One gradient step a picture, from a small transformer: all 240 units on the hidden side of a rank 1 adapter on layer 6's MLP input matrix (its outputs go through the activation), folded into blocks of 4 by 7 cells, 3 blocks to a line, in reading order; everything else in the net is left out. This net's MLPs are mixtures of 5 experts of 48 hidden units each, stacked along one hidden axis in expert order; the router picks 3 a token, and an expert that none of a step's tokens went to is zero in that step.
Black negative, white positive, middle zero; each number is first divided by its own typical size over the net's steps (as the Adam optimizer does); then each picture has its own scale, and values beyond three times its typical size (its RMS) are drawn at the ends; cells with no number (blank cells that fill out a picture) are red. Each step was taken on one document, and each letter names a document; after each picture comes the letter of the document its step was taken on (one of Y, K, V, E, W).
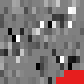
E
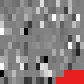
E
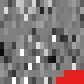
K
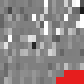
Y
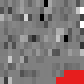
Y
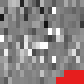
K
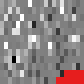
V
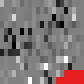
E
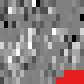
K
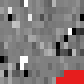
V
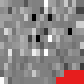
Y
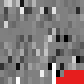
K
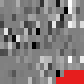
E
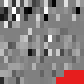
K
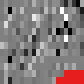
Y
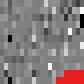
Y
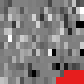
Y
